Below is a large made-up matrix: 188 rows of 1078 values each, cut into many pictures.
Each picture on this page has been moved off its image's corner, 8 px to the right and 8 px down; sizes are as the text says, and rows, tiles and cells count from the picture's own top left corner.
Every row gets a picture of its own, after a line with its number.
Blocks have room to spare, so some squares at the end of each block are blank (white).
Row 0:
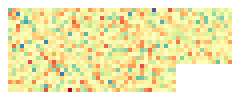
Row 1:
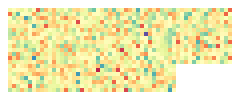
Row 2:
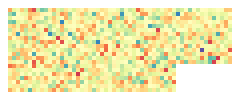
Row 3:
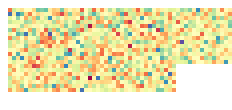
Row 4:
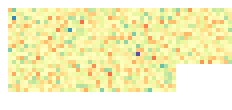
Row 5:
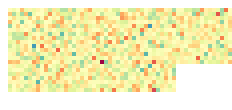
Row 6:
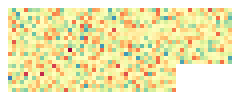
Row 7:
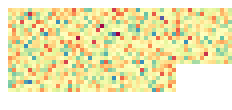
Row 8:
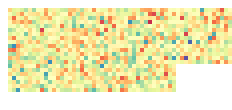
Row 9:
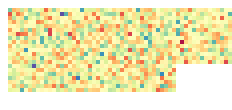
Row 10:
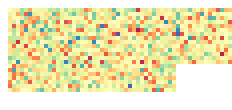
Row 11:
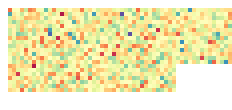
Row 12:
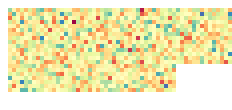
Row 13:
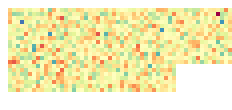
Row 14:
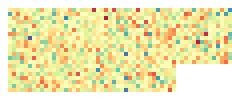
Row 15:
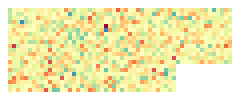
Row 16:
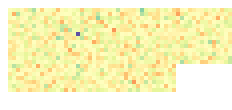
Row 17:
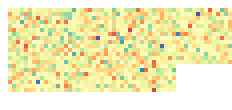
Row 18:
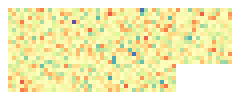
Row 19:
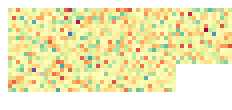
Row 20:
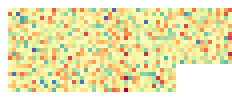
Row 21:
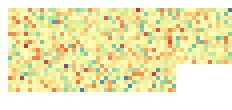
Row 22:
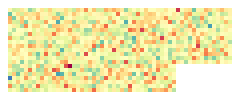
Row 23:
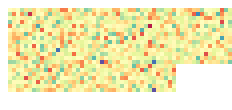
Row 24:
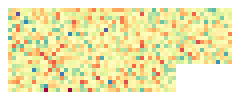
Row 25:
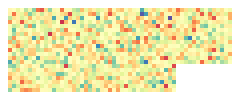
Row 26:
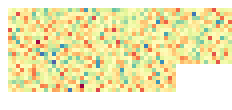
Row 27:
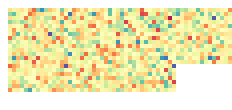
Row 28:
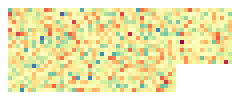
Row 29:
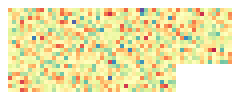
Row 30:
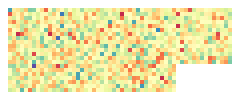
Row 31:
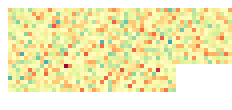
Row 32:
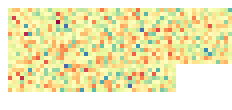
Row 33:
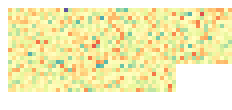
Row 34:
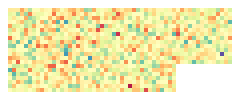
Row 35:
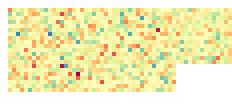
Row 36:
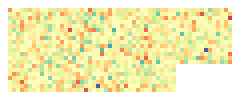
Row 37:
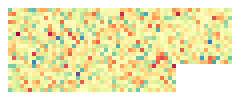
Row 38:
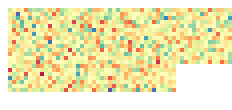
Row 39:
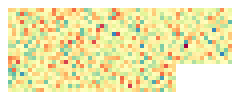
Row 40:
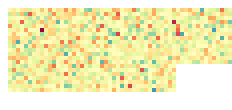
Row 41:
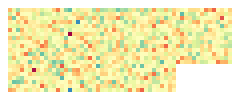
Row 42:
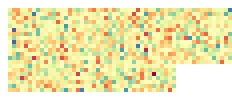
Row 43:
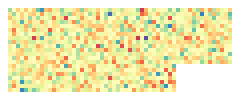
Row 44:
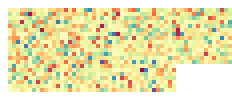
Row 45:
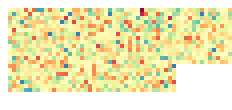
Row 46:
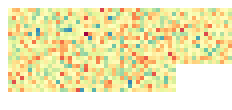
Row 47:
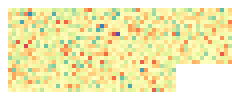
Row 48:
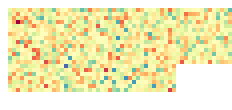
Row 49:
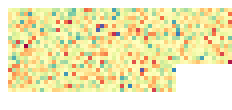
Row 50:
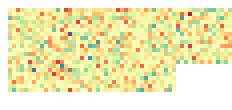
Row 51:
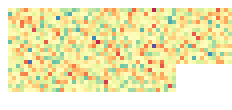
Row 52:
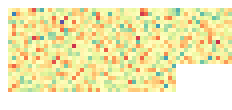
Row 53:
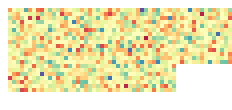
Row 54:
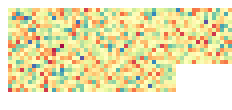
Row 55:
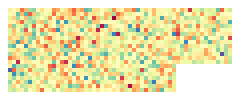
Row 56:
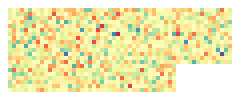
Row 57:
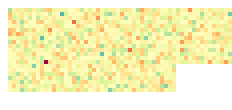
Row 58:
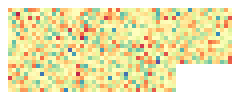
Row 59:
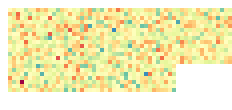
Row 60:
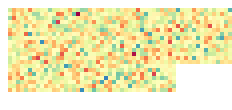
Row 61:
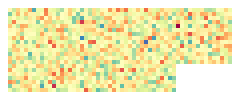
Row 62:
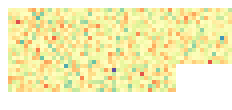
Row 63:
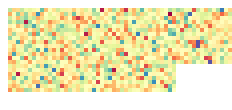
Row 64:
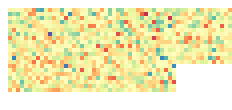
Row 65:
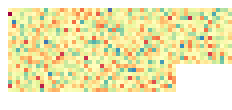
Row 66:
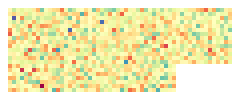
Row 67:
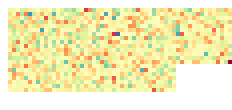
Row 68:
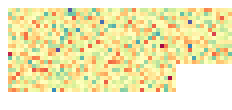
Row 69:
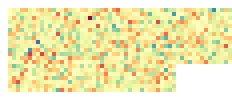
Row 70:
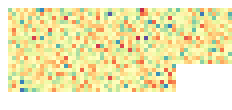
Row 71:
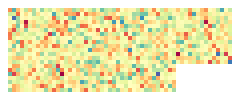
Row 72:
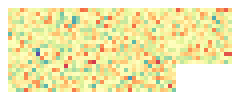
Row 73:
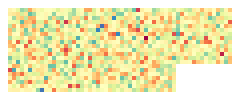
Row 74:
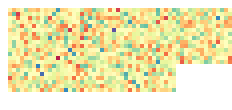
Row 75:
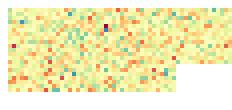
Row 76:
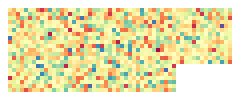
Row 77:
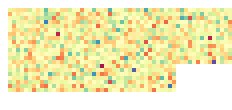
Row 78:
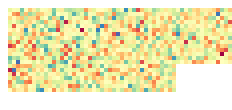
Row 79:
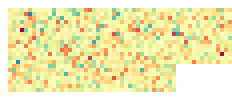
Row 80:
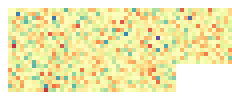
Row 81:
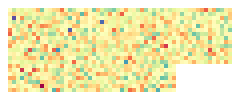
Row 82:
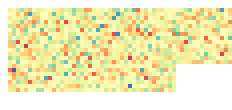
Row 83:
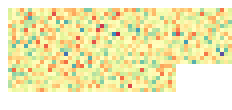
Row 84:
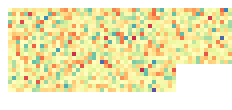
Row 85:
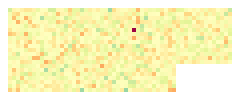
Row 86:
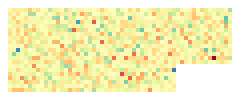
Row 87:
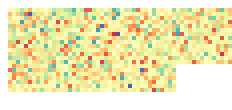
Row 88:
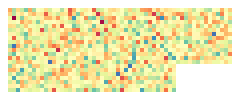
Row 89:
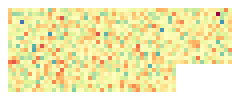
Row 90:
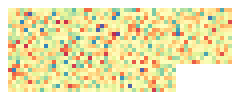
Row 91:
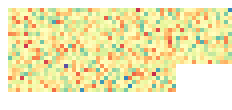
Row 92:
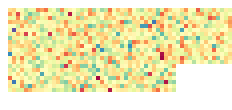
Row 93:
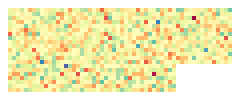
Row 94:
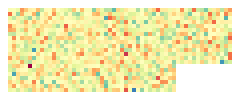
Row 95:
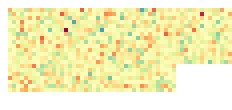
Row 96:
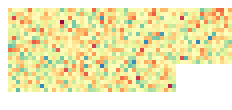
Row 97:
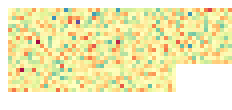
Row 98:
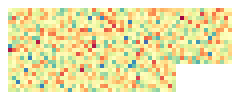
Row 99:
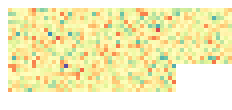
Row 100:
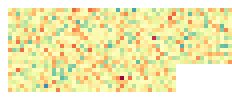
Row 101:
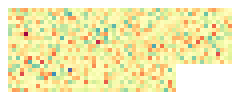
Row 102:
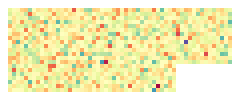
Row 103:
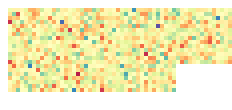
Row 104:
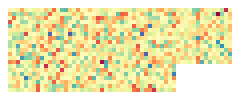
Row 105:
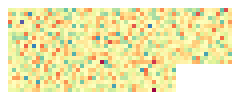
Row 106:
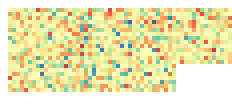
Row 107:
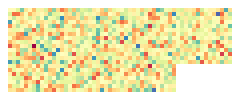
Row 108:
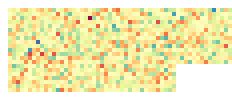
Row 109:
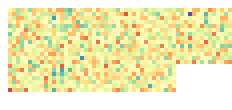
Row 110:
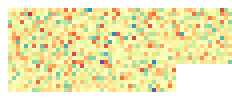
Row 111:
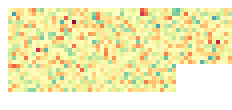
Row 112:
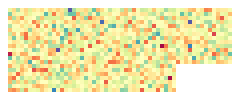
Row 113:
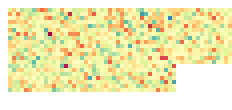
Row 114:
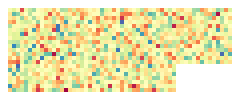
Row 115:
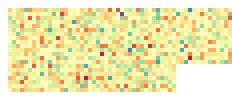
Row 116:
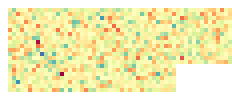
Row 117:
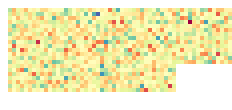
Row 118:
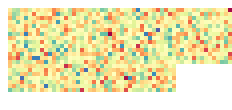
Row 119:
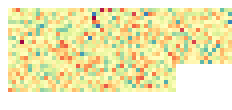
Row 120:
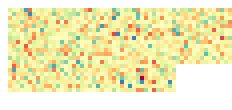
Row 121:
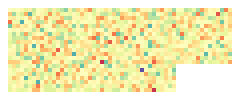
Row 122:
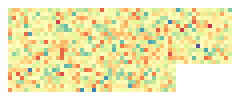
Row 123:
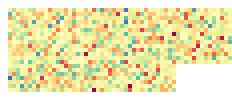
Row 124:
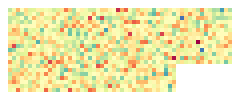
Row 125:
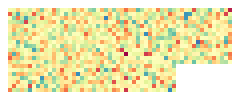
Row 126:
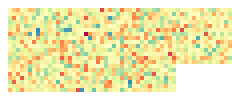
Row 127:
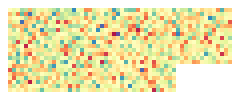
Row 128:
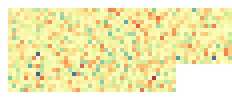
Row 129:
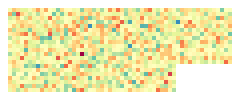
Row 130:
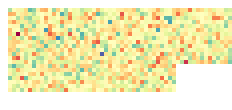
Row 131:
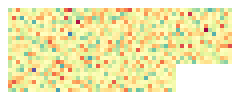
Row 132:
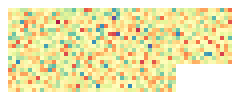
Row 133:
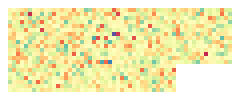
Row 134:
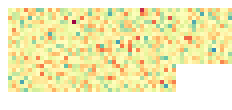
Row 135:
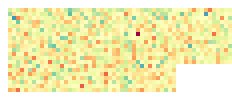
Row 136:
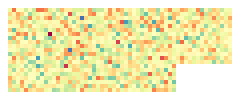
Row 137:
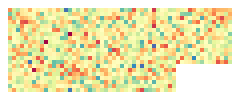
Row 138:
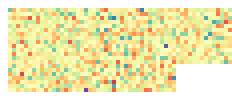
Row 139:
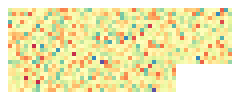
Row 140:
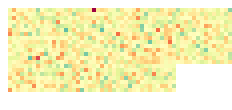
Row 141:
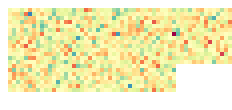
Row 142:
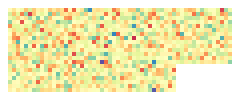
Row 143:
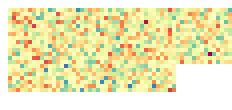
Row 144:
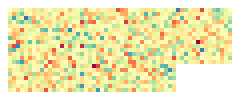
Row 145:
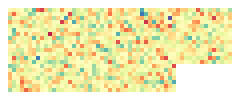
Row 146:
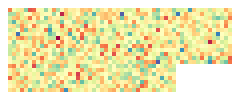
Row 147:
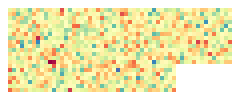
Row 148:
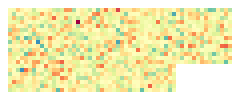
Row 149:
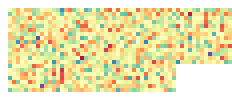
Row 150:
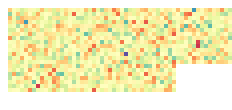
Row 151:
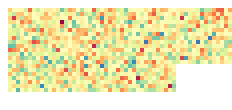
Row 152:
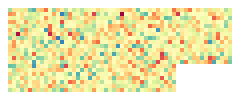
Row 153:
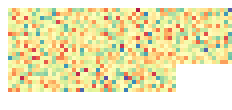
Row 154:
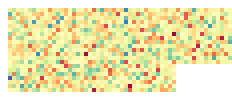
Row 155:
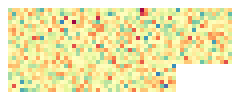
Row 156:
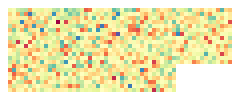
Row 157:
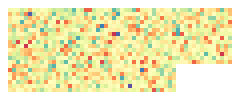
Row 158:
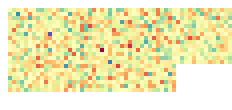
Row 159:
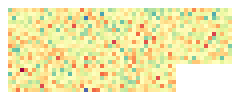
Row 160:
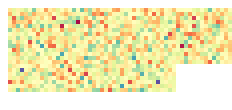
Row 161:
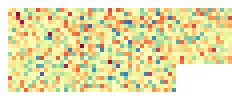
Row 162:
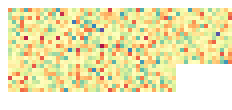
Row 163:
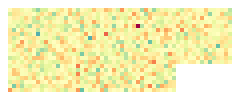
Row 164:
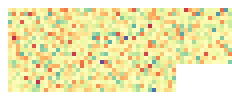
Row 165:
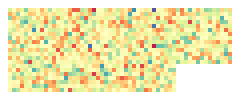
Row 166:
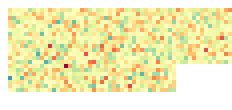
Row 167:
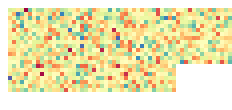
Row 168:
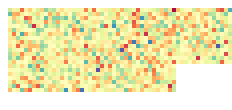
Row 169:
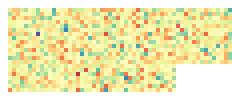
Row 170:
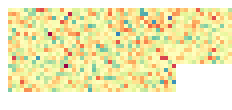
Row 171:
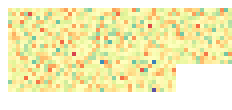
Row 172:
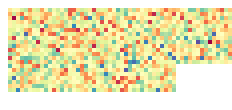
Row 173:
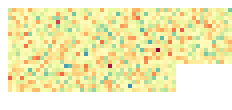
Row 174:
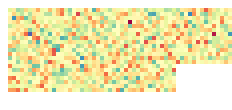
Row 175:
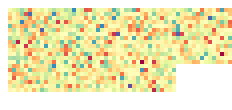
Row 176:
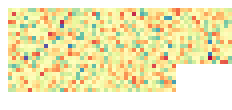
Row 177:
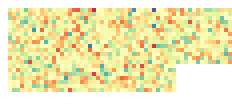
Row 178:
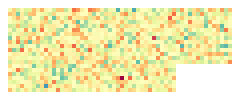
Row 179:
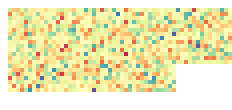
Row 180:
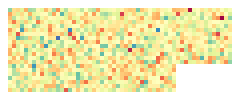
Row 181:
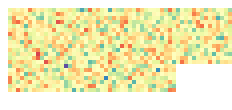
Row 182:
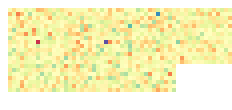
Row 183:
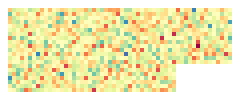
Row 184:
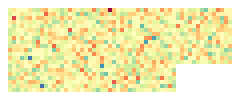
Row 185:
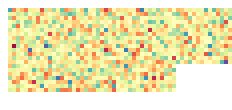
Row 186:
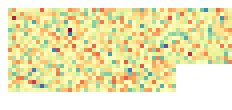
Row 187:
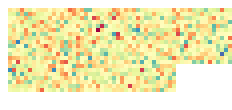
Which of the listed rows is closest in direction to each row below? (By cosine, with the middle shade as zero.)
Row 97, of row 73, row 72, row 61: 73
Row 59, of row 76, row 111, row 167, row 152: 76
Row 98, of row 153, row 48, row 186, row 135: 186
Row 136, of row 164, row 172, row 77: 172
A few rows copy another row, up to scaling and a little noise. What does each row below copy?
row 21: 91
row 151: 96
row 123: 154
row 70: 43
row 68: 112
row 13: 89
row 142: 110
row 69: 108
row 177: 165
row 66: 81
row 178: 100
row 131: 19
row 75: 15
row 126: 46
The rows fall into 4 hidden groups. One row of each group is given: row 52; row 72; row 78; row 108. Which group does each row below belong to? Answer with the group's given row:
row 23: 78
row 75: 108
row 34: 78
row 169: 72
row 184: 108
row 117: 108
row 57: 52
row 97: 108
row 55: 78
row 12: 52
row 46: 72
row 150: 72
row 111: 52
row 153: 72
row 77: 108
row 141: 78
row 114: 78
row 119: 72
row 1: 72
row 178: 108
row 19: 108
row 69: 108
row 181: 72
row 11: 52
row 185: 108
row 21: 72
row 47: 78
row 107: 78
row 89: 78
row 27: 52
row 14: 72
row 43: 52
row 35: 52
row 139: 78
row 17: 78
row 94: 72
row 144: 108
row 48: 72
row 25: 52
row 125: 72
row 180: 52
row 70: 52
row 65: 108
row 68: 108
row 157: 78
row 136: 52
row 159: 108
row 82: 78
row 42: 72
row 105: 78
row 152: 52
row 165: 108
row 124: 108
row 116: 108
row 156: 78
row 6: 52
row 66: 108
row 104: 78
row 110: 78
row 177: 108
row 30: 52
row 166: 72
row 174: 108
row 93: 72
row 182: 52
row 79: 78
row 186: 108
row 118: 72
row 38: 52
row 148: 108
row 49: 78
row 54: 108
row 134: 52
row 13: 78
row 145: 52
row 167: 52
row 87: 78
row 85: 72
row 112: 108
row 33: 108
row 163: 72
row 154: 72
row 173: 72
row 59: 52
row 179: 72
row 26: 108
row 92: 52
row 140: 72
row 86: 72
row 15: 108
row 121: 78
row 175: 78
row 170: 52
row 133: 78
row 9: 52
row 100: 108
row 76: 52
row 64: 52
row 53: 52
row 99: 52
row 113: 52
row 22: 72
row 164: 78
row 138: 108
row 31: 72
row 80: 108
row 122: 72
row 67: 78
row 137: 108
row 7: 78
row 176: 52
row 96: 108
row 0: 108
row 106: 52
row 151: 108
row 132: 78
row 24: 108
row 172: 108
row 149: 108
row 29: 52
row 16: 52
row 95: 52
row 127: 78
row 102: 78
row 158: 52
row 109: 108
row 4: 108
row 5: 78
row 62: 72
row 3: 52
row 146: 52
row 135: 108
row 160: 108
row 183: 72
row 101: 108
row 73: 78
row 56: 78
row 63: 72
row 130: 52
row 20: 72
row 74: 52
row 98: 108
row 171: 78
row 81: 108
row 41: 108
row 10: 78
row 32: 72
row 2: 52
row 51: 108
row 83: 78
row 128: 72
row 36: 52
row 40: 78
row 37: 52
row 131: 108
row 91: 72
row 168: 72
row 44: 78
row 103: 52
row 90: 78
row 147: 108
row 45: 52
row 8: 108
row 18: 52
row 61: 108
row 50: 108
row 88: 108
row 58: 52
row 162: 52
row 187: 78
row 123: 72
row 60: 72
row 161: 52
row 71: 108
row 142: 78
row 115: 52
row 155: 52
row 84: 78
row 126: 72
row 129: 52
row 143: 72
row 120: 78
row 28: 52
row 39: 78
